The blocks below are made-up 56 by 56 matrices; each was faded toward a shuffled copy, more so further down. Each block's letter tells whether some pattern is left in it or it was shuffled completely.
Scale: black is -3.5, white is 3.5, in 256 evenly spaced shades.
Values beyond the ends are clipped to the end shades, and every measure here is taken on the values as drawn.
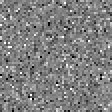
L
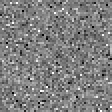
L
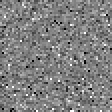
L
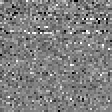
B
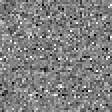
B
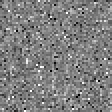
L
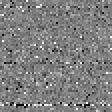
B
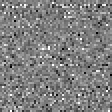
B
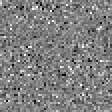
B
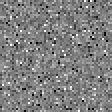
L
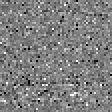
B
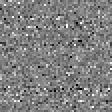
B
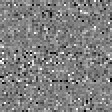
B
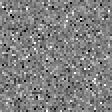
L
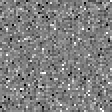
L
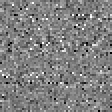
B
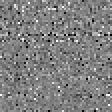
B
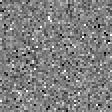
L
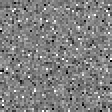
L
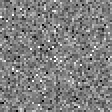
L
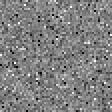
L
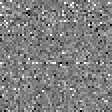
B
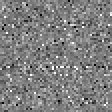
B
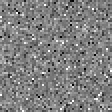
L
